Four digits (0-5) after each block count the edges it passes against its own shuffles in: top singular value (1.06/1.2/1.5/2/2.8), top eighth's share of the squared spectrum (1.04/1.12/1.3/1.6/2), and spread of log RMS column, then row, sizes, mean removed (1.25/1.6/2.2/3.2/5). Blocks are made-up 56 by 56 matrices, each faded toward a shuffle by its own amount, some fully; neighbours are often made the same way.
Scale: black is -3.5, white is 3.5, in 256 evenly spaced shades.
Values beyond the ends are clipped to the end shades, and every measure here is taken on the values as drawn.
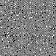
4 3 1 2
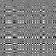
5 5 3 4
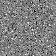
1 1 0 0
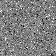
0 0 0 0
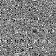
3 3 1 1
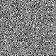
3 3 1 1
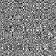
4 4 2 2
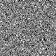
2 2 0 1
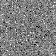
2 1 0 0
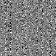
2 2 3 0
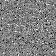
0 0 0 0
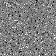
2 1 0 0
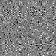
4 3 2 1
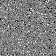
2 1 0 0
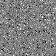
1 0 0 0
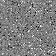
2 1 0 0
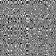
4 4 2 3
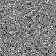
3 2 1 1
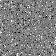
2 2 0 0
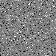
0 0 0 0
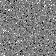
0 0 0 0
